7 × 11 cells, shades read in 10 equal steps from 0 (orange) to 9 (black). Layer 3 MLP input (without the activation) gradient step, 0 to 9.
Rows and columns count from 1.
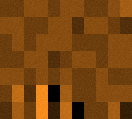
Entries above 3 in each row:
10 11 11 11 11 8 7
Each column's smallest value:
4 2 4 0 4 2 4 4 4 3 3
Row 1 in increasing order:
3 4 4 4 4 4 5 5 5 5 5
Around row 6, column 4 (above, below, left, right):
4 0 6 9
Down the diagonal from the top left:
5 4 5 4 5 3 9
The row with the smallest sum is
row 6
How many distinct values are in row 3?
2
